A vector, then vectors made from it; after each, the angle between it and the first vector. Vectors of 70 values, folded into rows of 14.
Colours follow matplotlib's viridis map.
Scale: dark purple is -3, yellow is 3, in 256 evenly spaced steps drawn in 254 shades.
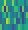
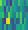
partly aligned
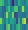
orthogonal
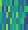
partly opposed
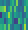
orthogonal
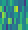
partly aligned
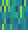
partly opposed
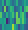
nearly opposite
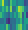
orthogonal
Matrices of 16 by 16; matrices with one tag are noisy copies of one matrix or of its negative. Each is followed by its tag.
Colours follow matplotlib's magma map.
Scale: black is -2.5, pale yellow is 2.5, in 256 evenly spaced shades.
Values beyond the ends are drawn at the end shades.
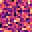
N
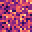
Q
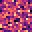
N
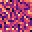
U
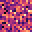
Q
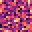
N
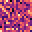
U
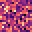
Q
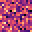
Q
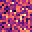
Q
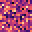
Q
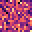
U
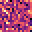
U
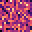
U
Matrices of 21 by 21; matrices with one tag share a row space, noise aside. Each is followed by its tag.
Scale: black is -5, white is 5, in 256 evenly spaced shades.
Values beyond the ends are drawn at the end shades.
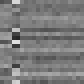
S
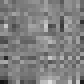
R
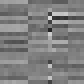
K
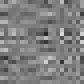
R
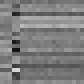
S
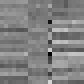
K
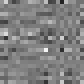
R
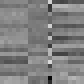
K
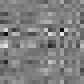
R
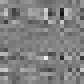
R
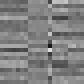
K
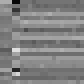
S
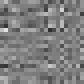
R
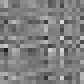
R
